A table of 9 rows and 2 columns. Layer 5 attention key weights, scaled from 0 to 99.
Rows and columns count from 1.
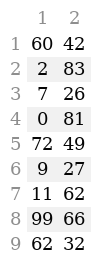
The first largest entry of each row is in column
1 2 2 2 1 2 2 1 1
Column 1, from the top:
60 2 7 0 72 9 11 99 62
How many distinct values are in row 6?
2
